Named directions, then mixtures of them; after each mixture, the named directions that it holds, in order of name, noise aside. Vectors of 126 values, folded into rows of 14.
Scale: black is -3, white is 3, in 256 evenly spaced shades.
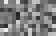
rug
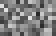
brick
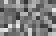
rug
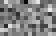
brick, rug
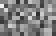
brick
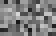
rug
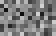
brick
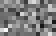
brick, rug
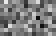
brick, rug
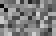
brick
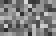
brick, rug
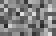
brick, rug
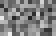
brick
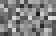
brick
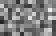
brick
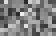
brick, rug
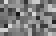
brick, rug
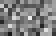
brick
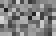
brick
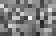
brick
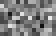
brick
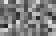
rug
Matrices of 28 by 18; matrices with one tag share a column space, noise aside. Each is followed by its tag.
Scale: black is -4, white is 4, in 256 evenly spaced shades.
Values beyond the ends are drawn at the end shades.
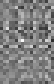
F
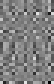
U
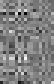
U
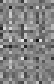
F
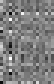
U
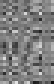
U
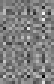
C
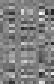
C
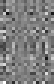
U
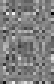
U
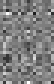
U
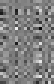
C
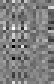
F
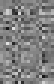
C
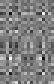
U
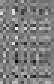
C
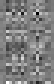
U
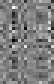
F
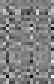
C
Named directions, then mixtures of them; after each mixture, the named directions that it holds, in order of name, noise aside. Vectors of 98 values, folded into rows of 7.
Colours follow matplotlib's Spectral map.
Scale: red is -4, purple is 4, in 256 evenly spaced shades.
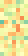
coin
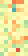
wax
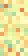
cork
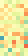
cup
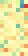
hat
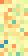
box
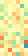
cup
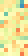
coin, hat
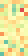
cork, hat, wax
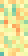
coin, cork, wax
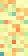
coin, cork, wax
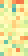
cork, wax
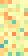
box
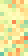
box, cup, wax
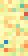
box, cork, hat
